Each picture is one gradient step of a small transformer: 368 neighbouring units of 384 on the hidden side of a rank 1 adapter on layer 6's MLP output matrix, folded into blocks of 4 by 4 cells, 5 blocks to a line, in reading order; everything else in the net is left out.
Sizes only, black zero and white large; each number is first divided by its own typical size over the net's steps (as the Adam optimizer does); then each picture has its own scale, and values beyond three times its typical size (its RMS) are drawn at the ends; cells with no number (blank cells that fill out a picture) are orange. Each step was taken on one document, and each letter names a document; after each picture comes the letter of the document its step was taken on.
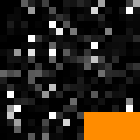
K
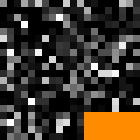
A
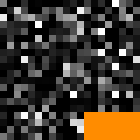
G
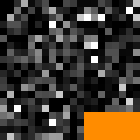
K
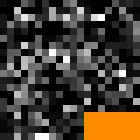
G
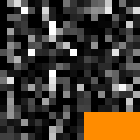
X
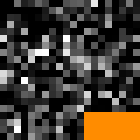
A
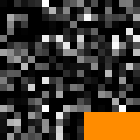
A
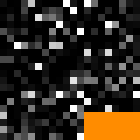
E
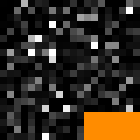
K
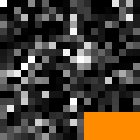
G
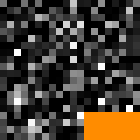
G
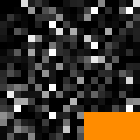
K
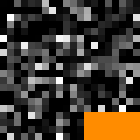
A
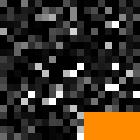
E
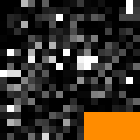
K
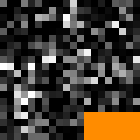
G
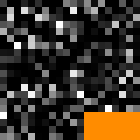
E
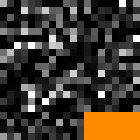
E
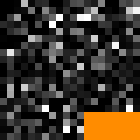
K
